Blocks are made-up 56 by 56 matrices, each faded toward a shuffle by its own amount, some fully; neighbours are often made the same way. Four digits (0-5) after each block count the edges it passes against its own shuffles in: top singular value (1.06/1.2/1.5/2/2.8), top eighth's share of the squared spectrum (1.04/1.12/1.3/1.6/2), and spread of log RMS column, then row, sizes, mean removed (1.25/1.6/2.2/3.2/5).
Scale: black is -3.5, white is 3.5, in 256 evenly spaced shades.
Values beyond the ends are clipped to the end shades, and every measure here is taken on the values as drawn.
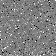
0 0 0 0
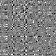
4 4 2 2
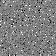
0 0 0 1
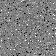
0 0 0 0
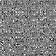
4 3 2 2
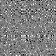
4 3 1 2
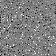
3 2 1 1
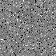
1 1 0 0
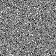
0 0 0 0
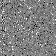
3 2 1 0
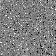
2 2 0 0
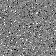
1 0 0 0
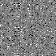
3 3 1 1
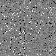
2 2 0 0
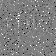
2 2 0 1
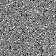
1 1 0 0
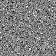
2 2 1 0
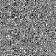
3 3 1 1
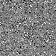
2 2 0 0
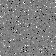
0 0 0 0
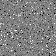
1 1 0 0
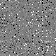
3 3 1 0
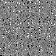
3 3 2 1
